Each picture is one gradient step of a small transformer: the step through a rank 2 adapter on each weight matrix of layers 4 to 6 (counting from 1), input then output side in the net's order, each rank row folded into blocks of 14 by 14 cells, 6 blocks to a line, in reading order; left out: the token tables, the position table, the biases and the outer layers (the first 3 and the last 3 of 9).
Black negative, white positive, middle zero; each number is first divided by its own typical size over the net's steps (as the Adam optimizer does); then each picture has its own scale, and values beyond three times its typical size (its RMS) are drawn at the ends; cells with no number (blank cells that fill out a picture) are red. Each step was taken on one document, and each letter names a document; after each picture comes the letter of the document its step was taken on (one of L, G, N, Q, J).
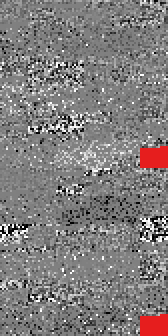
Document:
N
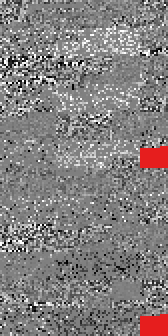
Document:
N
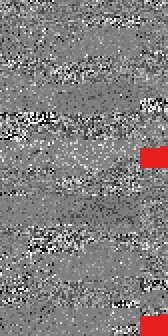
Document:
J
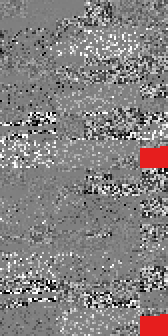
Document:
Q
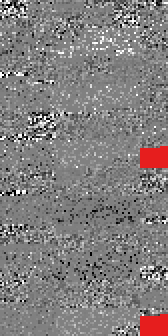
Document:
J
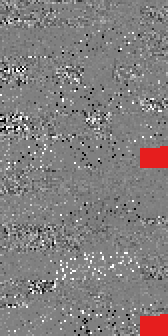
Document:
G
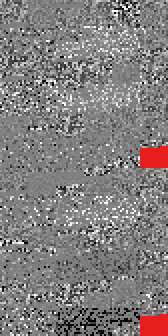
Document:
N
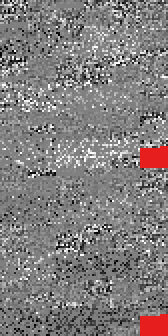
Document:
N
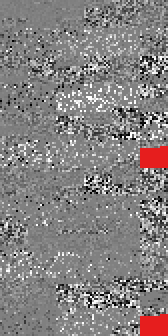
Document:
Q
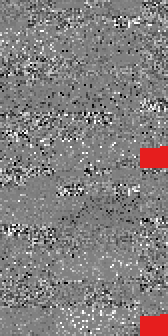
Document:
J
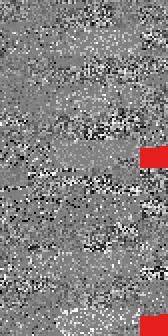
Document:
Q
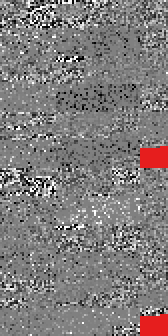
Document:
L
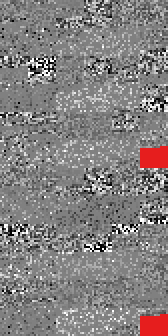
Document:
Q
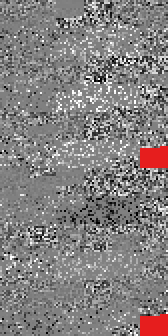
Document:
Q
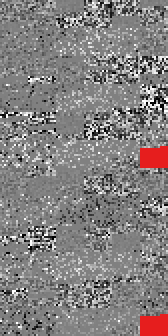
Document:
Q
